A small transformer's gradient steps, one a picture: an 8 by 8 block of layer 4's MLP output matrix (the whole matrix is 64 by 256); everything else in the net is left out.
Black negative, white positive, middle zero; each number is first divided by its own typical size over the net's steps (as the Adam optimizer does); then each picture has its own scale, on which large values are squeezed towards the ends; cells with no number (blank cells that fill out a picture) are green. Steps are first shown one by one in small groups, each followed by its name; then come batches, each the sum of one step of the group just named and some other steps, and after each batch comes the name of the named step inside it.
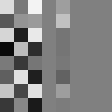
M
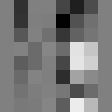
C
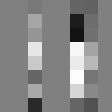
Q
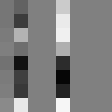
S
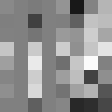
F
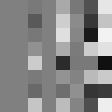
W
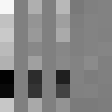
F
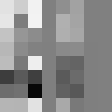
S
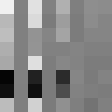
Q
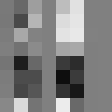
S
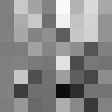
M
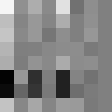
C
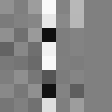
M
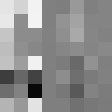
F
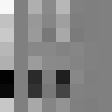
Q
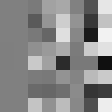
W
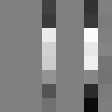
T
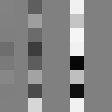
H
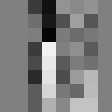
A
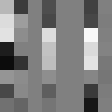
T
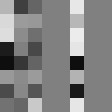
H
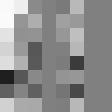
H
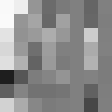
T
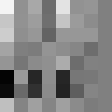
A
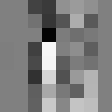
A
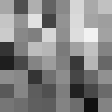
T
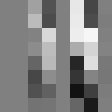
T
